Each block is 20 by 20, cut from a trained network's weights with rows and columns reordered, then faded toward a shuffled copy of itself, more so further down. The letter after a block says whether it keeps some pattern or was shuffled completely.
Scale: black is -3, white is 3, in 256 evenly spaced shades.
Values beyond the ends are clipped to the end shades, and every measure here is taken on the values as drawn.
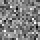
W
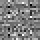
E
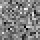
W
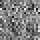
E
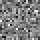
W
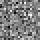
W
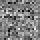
E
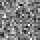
W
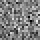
W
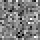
E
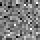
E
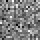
W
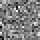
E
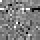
E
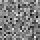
W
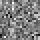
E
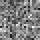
W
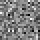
E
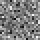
W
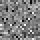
W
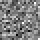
E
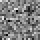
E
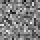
W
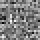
E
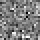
W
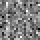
E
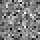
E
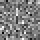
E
